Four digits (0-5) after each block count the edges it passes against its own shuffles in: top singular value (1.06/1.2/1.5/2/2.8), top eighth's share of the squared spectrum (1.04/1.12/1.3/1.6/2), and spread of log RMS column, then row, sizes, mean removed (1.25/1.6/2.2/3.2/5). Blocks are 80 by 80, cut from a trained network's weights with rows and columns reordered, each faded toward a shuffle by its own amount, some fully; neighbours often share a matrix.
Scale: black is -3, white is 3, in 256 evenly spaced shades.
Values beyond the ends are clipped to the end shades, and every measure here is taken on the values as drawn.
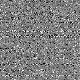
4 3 0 3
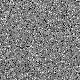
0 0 0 0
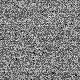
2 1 0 0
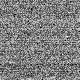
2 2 0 0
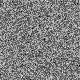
0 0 0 0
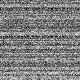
4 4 0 2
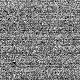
3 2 0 0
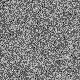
0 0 0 0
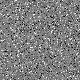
0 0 0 0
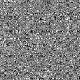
4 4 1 3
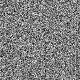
2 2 0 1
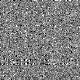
2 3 1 2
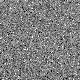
0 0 0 0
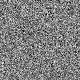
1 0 0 0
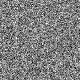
2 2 0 0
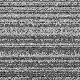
5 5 0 3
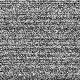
4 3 0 1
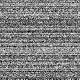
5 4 0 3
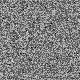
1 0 0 0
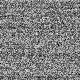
2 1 0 0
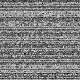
5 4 0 2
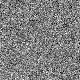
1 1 0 0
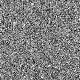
2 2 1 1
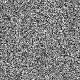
2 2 0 0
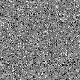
2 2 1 1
